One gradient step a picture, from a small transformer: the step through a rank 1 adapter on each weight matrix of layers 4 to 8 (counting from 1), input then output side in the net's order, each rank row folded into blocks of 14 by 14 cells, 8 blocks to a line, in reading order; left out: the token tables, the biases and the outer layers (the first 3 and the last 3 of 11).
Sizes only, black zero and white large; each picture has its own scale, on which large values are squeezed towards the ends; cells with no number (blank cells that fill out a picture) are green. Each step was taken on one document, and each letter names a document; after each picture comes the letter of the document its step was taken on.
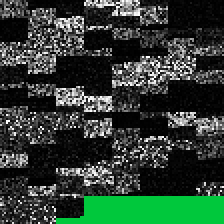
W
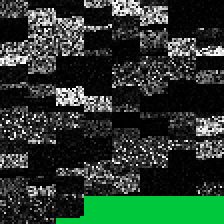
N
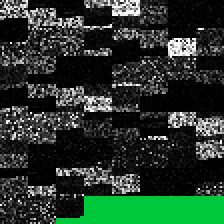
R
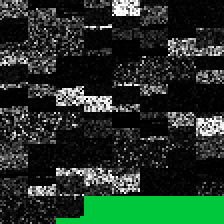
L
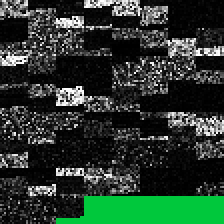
W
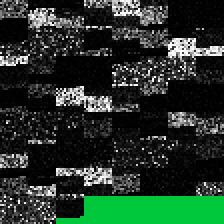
R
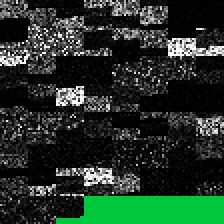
R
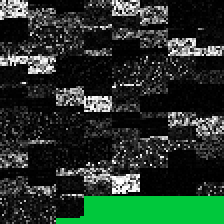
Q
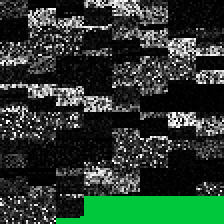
Q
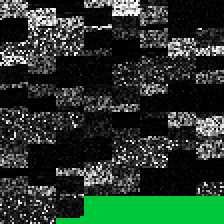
N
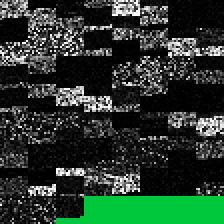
W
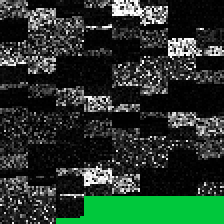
W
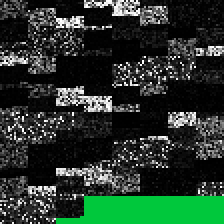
L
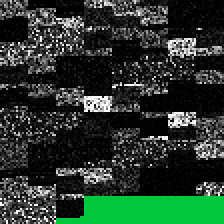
Q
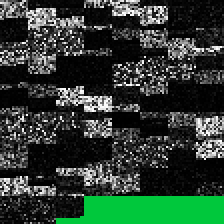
L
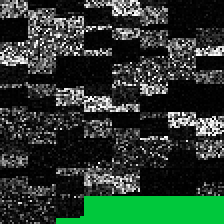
W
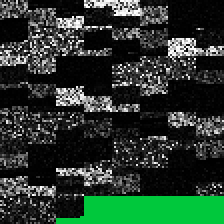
R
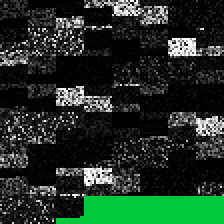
L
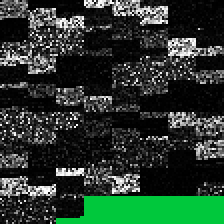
Q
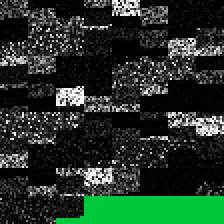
Q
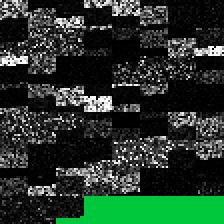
L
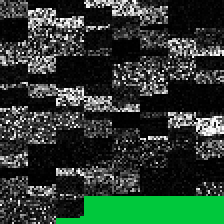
N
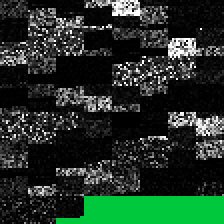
L
